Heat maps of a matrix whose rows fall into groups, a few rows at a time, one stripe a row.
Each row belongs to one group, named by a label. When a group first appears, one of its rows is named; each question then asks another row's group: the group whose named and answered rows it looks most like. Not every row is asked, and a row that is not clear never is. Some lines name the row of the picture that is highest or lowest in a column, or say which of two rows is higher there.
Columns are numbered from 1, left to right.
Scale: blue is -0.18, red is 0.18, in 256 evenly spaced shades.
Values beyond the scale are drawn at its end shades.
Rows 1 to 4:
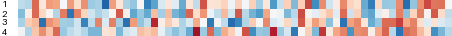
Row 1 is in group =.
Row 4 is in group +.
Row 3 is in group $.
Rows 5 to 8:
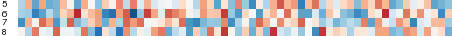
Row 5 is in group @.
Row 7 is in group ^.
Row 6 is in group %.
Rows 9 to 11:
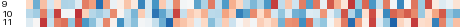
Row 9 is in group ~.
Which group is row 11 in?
$
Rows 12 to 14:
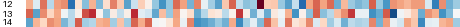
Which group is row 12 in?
$
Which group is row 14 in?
^
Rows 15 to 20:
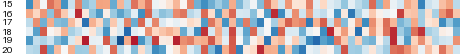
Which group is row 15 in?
^
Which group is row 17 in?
@
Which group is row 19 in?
%
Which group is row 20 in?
$
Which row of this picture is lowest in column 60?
17
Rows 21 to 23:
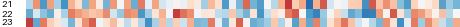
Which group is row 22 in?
%
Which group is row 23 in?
~
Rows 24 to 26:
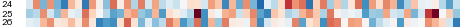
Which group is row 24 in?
@
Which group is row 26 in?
=
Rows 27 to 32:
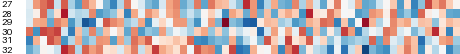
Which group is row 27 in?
=
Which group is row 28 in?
+
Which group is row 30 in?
~
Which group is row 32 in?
%
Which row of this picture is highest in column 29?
29
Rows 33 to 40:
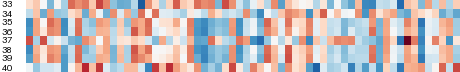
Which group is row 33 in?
%
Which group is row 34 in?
@
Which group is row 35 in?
^
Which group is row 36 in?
^
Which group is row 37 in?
~
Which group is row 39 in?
^
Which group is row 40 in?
%
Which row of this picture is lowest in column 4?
33
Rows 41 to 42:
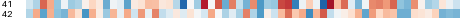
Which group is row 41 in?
+
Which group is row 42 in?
@
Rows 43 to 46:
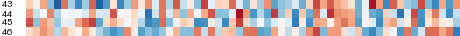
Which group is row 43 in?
+
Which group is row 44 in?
~
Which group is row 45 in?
~
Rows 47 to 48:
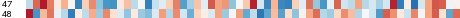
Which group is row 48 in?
~
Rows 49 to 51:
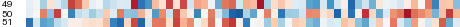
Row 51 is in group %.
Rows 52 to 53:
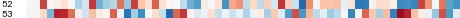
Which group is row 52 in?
+
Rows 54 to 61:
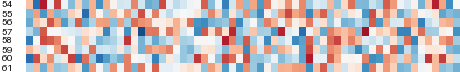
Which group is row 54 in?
~
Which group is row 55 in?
@
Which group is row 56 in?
^
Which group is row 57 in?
+
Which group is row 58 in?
=
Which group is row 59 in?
+
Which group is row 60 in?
=
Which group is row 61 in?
@
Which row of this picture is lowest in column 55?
57
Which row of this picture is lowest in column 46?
56
